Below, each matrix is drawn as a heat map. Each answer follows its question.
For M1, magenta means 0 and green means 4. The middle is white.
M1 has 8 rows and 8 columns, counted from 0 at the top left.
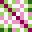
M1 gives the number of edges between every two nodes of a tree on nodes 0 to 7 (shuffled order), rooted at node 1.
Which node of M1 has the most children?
5
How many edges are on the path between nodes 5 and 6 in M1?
1
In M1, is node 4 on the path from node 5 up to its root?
no
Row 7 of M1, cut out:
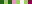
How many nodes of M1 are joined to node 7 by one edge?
1
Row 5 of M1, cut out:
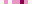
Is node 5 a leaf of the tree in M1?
no
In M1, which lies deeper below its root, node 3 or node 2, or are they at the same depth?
node 2
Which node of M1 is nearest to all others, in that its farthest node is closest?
5
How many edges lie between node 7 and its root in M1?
3
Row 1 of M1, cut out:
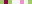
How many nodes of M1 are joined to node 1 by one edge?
1
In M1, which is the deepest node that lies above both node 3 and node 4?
5
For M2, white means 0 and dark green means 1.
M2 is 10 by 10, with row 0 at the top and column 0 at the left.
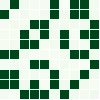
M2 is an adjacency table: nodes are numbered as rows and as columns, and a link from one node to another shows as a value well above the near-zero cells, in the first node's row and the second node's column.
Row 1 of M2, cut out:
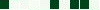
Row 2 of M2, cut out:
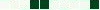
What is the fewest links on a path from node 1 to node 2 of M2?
3
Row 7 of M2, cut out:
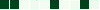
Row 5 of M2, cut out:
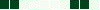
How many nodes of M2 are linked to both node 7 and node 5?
3
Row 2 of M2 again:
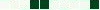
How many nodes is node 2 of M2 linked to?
3
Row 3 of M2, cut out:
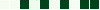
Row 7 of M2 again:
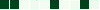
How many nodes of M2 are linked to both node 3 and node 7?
1
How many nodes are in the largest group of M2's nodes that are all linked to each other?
5
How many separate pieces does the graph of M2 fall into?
1
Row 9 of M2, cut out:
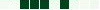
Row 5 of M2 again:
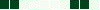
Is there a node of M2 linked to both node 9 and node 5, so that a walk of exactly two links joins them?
no
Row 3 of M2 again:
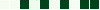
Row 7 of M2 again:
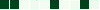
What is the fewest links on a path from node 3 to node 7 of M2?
2
